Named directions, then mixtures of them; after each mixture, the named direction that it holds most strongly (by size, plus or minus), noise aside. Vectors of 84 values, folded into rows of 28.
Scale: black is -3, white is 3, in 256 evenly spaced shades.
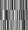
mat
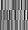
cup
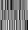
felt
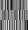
felt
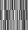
mat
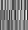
cup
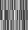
mat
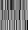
felt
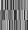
felt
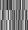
cup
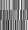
felt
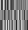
felt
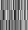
mat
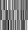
felt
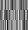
mat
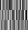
cup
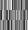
cup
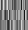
cup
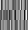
cup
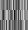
mat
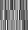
mat
